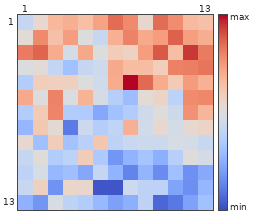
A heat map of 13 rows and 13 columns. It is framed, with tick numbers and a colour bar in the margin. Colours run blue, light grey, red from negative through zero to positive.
There are no regular stripes. There is an overall slope up to the top. No single row or column stands out from its neighbours.
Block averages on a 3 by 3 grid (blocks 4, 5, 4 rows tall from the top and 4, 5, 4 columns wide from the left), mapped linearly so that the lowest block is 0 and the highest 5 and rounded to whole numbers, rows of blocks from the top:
3 4 5 / 2 2 3 / 1 0 0
